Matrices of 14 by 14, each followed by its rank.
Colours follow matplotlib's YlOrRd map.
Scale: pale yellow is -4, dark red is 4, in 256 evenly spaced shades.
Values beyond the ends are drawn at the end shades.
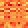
two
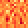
three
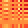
one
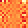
two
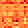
three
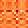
two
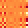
one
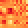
three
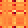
one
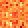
three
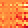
two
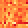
three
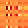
one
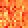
three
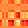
one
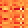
two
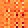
two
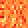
three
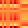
one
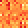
three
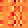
two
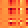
one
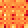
two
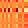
one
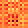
two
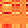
one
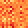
three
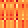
one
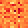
three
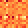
two
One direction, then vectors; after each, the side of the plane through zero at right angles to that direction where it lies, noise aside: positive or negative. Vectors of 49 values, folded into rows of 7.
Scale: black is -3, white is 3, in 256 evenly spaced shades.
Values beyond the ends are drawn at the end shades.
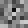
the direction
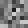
positive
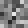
positive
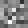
negative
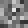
negative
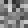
positive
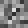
negative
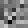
positive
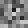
positive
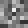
negative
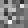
negative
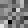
positive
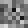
positive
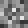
negative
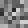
positive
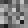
negative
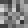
negative
